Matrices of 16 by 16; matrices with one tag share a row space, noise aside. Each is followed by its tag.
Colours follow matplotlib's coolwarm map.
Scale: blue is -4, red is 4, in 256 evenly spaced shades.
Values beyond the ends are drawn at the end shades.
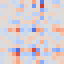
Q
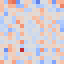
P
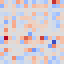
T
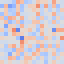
P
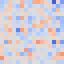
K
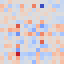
Q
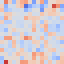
T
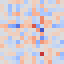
Q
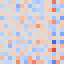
K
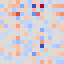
Q
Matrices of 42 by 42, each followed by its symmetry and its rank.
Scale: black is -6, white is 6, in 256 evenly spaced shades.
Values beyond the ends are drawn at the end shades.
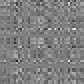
neither, rank three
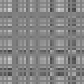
symmetric, rank one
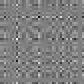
antisymmetric, rank two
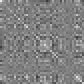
symmetric, rank five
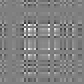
symmetric, rank one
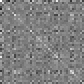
symmetric, rank five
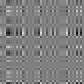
neither, rank one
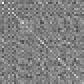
symmetric, rank five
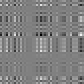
neither, rank one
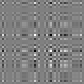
symmetric, rank one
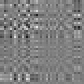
antisymmetric, rank two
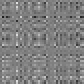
antisymmetric, rank two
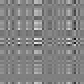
neither, rank one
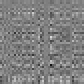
neither, rank three
